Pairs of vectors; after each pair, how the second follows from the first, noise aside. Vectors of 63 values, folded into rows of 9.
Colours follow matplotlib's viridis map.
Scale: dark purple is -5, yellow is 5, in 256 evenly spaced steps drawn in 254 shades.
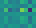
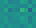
shrunk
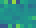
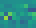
wrapped around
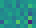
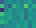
wrapped around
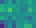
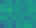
shrunk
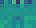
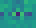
wrapped around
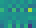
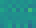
shrunk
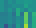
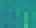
shrunk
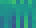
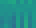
shrunk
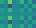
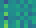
wrapped around
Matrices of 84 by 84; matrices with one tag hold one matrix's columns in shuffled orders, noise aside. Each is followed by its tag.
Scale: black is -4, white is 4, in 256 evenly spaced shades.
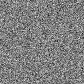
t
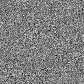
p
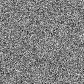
p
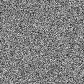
t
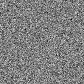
t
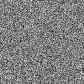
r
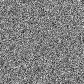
r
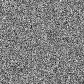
r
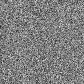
r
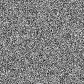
p
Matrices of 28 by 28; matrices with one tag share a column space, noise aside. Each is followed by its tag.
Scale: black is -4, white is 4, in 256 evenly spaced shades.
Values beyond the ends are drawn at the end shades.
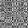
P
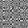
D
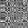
P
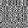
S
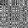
S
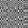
D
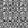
P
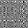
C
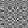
D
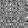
P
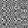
D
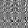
P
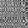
P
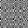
D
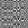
D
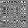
C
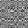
D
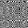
C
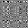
C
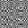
D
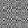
D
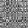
P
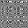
C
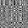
S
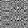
D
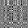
S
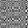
D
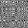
C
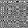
C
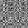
P
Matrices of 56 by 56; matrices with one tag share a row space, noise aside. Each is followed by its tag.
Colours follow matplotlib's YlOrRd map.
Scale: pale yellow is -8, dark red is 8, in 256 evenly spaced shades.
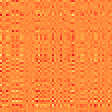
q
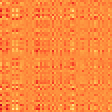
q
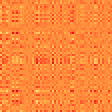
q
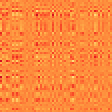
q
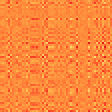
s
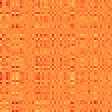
q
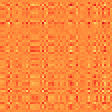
s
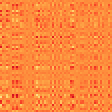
q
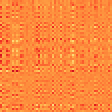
q
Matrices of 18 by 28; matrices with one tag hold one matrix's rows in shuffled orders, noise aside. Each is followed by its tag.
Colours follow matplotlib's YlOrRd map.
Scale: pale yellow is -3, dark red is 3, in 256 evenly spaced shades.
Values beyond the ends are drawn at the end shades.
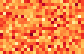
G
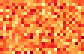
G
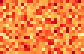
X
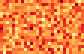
G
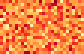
X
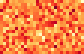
X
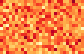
X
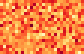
G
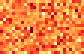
G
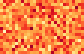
G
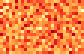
X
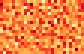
G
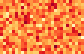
X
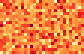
G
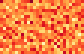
G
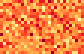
G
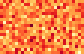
G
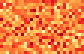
G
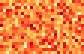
G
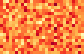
X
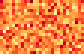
G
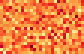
G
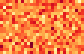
G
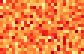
G
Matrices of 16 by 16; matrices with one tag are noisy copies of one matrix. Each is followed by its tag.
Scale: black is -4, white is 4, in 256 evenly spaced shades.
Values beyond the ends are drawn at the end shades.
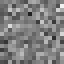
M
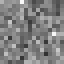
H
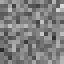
M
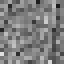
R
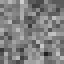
H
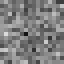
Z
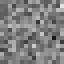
M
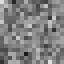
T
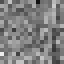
R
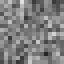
H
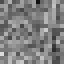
R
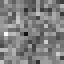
Z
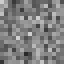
T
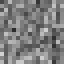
R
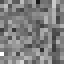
R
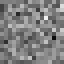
M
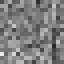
R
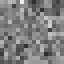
H
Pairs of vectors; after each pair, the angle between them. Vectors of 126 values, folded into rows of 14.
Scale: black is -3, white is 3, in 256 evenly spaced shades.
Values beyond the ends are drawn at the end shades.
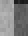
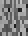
orthogonal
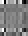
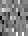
orthogonal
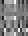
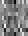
nearly opposite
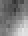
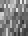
partly opposed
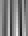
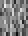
partly opposed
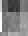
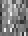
partly opposed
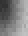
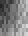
nearly parallel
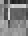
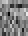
partly opposed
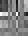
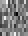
partly opposed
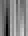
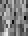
partly opposed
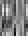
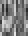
nearly opposite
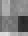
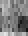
nearly parallel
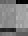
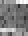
nearly opposite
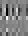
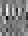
nearly opposite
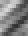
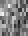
partly aligned
